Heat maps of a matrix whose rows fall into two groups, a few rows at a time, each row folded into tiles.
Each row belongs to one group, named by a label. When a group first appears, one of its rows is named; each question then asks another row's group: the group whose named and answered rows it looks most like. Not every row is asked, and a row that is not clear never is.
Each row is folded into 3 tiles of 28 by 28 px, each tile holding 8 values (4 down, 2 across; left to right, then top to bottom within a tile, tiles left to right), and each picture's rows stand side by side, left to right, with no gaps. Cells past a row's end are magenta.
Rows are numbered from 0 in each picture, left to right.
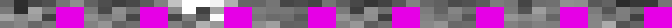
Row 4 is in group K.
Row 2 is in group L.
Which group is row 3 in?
K
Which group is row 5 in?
K
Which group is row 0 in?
K
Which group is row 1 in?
K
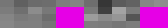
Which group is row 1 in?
K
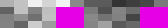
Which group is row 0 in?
L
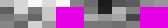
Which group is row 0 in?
L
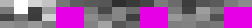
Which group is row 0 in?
L
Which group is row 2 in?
K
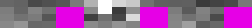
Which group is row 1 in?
L
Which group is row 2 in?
K
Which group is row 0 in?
K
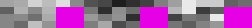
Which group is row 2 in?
L
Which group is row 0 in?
L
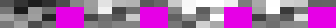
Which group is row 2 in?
L
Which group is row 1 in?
L
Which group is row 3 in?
L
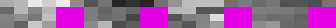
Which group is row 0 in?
L
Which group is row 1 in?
K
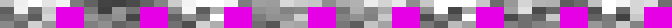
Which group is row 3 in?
L
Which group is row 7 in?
L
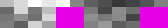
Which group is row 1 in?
K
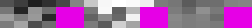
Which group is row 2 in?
K
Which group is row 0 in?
K
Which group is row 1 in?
L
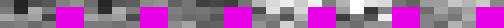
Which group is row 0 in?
K
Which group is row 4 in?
L
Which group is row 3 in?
L
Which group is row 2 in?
K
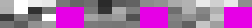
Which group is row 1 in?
K
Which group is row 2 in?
L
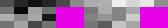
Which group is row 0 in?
K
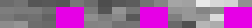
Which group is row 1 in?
K
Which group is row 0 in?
K
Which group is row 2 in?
L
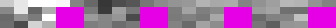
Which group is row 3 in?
L
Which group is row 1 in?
K
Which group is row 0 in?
L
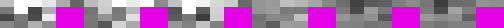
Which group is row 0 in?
L
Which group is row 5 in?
K
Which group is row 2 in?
L
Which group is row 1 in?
L
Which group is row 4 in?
K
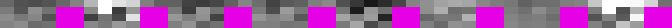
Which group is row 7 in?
L
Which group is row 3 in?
K
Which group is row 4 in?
K
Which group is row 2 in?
K
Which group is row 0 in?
K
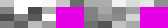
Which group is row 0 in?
L
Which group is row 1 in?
L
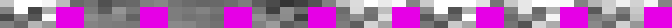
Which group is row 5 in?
L
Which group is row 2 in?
K
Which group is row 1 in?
K
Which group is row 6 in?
L
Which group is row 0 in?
L
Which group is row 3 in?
K
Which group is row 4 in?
L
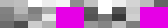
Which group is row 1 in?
L
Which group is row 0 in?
L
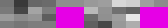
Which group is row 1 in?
L
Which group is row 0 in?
K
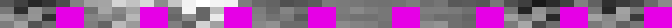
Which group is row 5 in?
K
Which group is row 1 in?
L
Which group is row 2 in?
L
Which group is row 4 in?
K
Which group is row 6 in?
K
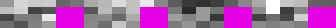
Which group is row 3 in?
L
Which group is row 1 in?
L
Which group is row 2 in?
K
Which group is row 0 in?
L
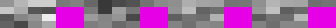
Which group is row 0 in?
L
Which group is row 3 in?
L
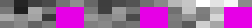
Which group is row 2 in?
L
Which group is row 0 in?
K
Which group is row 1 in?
K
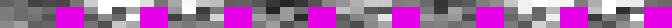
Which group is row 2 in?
L
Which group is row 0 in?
K
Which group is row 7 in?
L
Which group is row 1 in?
L
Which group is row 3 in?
K
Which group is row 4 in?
L
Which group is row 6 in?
L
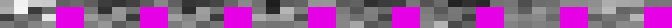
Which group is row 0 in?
L
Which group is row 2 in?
K
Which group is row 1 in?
K
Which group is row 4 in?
K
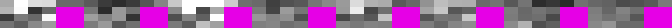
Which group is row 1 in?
K
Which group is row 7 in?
K
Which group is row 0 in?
L
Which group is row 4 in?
L
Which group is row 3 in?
K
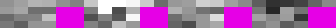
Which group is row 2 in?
L
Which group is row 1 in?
L
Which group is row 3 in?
K
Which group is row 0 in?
L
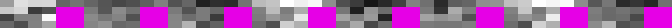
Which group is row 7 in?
K
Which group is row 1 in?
K
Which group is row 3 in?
L
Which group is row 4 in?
K
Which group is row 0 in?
L
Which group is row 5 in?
K
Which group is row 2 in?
K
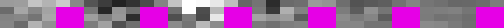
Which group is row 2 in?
L
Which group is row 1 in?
K
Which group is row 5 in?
K
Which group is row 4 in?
K
